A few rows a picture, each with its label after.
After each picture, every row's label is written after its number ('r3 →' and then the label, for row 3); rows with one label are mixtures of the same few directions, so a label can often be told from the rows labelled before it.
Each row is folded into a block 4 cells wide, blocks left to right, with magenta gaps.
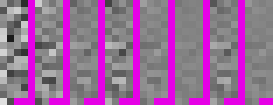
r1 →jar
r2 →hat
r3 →hat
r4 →hat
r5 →hat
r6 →hat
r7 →hat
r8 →hat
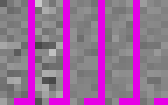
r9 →hat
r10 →hat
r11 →jar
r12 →jar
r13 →hat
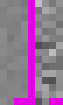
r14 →jar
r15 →hat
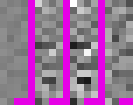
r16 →jar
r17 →hat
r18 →hat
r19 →jar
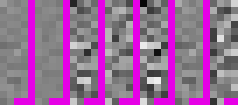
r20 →hat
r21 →jar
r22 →hat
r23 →jar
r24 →hat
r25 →hat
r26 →jar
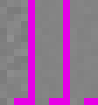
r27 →jar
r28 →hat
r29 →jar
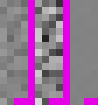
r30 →jar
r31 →jar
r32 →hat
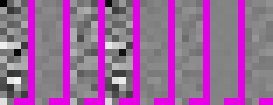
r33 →hat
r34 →jar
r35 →jar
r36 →hat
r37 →hat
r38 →jar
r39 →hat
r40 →jar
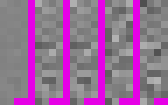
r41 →hat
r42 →hat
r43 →hat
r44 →jar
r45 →hat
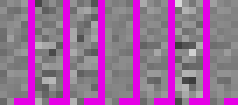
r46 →jar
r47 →hat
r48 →jar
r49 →jar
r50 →hat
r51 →hat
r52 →hat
